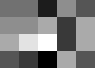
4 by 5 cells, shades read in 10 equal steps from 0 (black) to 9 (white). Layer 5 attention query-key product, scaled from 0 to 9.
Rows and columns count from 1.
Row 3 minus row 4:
3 6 9 -4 3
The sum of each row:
17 24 31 14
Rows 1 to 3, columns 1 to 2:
4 4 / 5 5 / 6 8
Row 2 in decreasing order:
6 6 5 5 2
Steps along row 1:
same down up down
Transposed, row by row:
4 5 6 3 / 4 5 8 2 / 1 6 9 0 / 5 2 2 6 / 3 6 6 3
